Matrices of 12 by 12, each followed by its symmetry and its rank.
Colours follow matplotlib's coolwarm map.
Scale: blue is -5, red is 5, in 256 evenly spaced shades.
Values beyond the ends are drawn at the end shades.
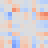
antisymmetric, rank two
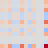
symmetric, rank one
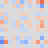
antisymmetric, rank two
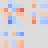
antisymmetric, rank two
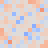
symmetric, full rank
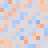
symmetric, full rank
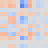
neither, rank two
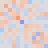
symmetric, full rank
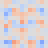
neither, rank two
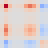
symmetric, rank one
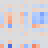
neither, rank two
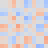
antisymmetric, rank two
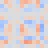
antisymmetric, rank two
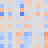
neither, rank two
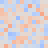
neither, full rank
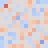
symmetric, full rank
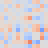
antisymmetric, rank two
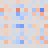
neither, rank two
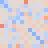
symmetric, full rank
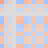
symmetric, rank one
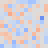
neither, full rank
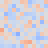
neither, full rank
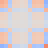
symmetric, rank one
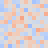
neither, full rank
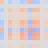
symmetric, rank one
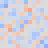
symmetric, full rank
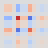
symmetric, rank one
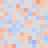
neither, full rank
